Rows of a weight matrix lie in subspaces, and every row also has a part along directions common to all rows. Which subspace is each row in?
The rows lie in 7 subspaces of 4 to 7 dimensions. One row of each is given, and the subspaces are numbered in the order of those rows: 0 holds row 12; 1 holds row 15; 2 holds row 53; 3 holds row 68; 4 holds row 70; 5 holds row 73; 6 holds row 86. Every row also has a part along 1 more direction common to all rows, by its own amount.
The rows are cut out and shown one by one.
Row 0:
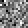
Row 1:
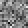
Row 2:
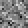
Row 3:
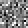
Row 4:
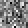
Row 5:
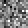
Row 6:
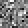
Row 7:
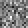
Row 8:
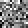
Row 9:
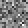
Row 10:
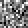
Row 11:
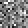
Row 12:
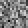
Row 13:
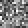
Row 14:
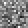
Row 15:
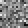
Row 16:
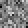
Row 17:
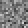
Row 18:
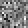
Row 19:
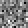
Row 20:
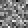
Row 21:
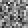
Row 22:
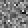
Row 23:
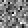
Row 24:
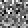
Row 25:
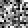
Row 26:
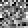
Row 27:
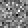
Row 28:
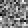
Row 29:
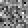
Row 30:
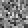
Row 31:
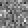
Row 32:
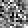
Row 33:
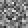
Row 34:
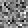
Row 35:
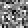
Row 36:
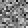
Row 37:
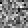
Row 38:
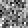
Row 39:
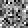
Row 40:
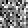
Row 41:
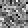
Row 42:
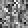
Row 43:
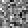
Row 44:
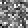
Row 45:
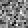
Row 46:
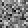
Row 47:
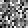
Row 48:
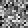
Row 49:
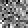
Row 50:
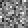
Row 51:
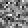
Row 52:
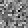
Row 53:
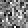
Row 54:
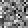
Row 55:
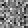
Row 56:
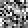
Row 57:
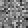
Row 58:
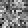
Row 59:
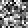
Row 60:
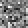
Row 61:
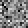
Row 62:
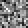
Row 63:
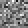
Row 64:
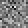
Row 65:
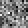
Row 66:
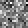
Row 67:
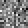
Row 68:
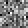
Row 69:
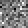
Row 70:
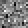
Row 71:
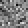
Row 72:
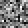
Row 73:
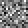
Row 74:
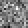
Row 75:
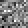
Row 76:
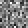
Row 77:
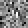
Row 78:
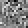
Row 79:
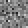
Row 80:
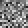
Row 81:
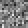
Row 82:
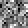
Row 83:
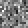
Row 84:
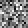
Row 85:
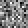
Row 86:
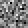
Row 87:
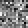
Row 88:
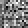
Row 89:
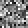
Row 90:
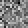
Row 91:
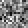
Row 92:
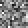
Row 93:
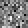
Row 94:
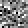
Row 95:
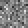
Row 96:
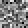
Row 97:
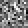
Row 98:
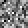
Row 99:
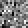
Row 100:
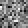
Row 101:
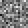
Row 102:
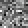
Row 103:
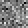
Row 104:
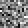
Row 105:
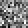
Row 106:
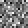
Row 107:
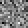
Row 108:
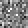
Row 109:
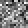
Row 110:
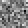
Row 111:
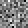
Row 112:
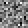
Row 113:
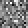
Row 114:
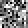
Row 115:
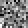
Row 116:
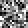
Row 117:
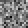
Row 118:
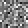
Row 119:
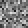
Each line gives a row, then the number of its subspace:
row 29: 1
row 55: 3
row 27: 3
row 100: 4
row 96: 3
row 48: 2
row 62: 4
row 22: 0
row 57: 1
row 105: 4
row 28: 1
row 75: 4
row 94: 1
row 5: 0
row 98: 6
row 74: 4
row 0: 6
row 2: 2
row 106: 6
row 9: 5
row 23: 6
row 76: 2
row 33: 4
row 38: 1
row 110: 4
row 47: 2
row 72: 6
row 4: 2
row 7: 0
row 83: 1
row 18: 3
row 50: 5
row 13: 1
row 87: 5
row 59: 6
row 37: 6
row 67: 6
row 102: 1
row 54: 4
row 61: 0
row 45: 6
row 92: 4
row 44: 3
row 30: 0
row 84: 5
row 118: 3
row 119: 5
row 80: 2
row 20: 2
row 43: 0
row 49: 5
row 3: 6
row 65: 3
